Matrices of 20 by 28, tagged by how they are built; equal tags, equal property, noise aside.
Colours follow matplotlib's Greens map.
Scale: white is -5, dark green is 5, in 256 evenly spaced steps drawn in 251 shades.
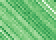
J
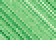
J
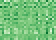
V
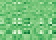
V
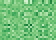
V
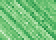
J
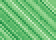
J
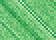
J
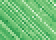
J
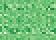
V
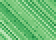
J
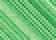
J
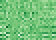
V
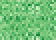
V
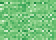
V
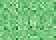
V
